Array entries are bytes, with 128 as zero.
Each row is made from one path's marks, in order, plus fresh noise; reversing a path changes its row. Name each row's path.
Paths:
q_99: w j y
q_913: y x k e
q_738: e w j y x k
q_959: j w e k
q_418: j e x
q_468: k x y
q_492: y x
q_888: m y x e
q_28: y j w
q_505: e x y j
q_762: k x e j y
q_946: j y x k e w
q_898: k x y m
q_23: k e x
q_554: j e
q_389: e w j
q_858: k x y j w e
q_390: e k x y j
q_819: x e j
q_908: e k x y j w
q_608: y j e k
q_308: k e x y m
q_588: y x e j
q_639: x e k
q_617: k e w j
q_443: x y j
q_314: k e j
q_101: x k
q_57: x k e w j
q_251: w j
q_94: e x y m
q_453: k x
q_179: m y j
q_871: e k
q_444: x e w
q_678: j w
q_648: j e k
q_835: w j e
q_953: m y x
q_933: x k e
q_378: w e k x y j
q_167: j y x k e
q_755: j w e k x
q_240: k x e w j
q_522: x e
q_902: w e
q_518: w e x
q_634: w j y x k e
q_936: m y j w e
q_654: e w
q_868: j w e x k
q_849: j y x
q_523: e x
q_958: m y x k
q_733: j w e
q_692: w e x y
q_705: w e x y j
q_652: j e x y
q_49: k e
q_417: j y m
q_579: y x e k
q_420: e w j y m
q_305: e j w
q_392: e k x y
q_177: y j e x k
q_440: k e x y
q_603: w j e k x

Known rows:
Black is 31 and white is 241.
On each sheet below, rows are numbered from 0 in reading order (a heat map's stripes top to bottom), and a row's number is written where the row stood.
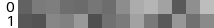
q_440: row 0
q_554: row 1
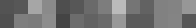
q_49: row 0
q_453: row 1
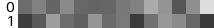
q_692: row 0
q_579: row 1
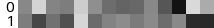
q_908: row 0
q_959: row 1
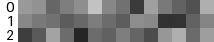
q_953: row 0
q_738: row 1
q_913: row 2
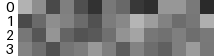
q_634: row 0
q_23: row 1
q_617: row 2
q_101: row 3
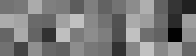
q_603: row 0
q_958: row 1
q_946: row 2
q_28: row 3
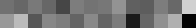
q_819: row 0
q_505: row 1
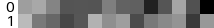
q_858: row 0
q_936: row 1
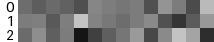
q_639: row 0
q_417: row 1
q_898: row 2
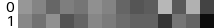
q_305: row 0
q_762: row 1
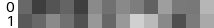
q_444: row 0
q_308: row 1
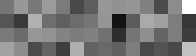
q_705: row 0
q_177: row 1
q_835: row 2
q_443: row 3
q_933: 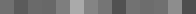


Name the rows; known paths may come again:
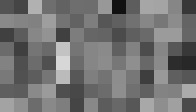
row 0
q_177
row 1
q_251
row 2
q_492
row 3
q_733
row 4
q_959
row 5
q_678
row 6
q_902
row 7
q_99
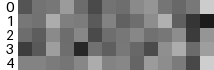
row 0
q_518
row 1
q_603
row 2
q_648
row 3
q_913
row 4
q_888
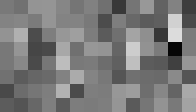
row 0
q_835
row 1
q_871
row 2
q_392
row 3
q_167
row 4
q_849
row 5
q_933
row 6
q_418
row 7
q_522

